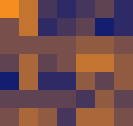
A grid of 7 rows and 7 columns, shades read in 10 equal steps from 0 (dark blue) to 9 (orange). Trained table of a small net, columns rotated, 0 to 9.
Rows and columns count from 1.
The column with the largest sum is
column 2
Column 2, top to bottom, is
7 7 4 6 6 3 6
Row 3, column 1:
4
